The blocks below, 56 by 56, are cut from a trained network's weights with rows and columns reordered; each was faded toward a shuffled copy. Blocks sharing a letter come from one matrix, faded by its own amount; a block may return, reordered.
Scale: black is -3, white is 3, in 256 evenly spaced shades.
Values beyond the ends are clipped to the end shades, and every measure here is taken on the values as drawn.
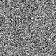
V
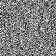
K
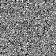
V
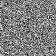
K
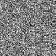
K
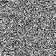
K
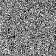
V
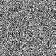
K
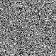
V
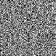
K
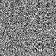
K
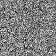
V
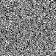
V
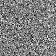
V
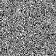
V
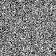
V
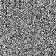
K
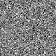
V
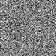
K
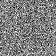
V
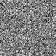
K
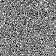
V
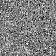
V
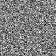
K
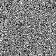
V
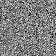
V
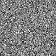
V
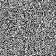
K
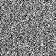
K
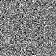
K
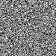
V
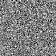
V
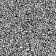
V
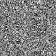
K
